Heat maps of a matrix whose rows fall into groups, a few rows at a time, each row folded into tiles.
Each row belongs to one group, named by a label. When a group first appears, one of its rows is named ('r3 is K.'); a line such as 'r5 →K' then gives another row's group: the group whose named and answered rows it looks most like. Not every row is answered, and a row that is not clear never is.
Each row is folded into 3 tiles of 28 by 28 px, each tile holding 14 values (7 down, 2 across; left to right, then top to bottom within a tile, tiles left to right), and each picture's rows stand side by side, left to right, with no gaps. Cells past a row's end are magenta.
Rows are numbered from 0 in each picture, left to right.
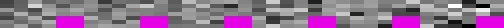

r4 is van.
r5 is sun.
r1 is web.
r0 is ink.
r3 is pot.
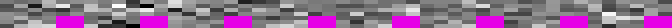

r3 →ink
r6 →web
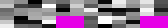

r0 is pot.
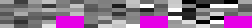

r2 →web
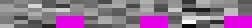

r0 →sun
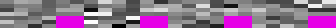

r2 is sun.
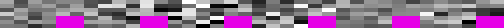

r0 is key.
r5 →van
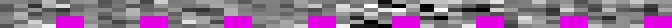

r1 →pot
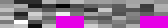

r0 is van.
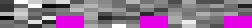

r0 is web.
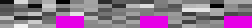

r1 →web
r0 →pot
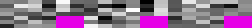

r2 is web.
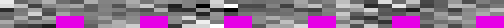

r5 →ink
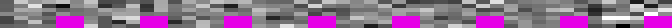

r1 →pot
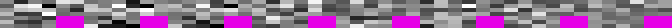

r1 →sun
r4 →pot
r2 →sun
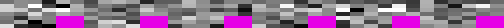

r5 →web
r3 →sun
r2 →van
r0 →sun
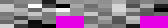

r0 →sun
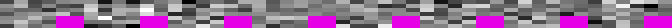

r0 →van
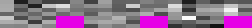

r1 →van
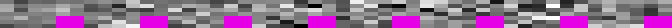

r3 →sun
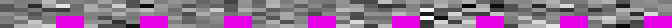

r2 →pot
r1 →sun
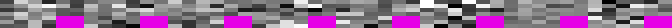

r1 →sun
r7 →web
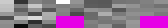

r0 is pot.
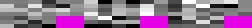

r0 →sun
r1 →key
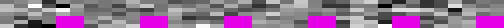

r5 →ink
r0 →sun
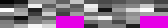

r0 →ink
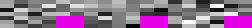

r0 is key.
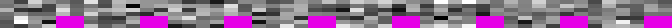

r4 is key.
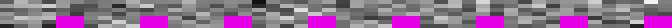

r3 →ink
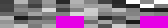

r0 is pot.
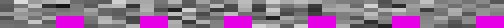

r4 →sun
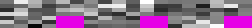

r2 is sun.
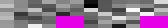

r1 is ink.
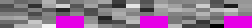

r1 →pot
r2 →sun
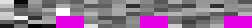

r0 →key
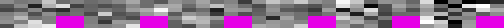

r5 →web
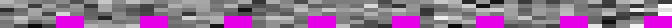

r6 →key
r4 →sun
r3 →ink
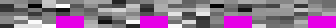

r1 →pot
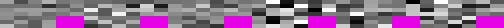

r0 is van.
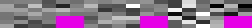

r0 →sun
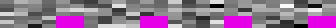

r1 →ink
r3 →sun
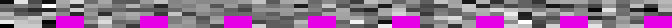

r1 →van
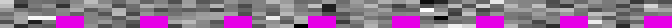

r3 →van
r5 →ink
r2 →van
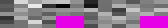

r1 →ink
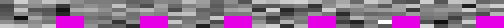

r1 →sun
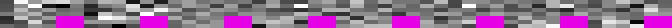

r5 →pot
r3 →van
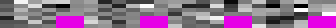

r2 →pot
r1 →web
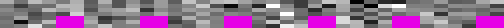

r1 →pot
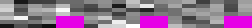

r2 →pot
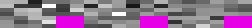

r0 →pot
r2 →web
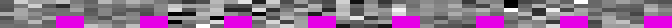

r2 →web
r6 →ink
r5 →sun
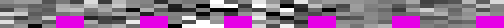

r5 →ink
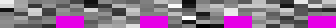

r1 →ink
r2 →key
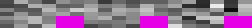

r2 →pot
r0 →ink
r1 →key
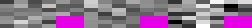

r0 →van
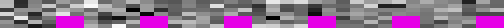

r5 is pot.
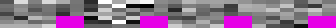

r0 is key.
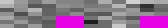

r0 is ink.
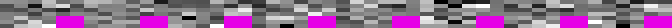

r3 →ink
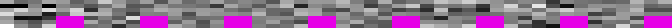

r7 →web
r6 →sun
